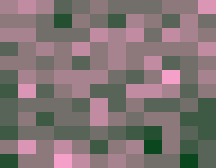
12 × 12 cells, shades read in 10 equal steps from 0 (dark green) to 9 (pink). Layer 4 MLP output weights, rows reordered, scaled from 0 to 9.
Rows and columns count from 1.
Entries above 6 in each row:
2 0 3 2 1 1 3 1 1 0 2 2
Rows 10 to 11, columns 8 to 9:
2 1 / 6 0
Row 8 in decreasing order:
7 5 4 4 4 4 3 3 3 3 3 2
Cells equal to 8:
3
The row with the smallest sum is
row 10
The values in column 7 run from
2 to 6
